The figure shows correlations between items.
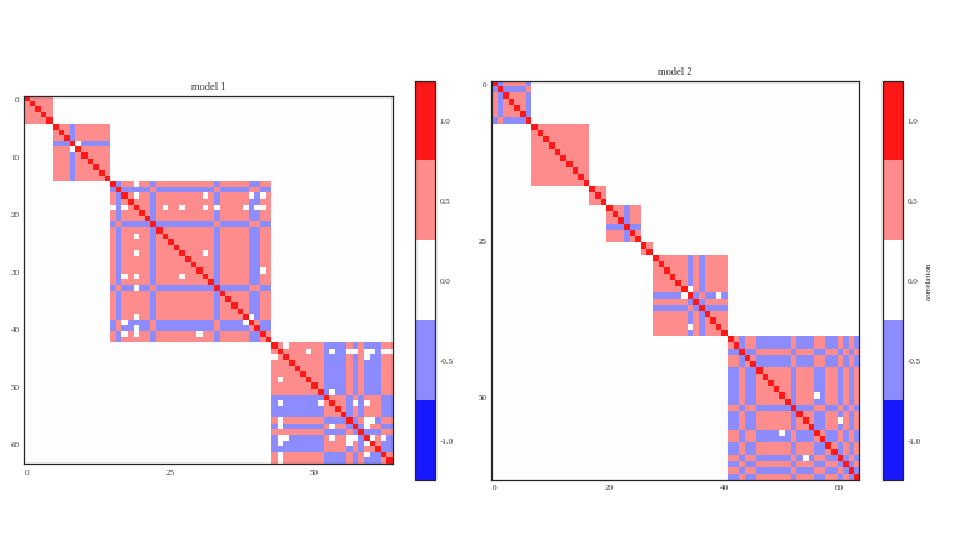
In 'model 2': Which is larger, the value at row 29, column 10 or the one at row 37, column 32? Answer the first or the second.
the second
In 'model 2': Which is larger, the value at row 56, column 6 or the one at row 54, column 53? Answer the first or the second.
the second
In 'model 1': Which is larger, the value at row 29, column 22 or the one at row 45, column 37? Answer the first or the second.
the second
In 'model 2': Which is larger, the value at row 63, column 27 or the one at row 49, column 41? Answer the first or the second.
the first
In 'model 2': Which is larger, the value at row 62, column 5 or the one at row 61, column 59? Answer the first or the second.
the second
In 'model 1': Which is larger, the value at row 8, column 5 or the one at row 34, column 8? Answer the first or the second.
the second
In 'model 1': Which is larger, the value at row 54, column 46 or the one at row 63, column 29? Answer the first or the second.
the second
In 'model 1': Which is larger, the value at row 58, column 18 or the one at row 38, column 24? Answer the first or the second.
the second
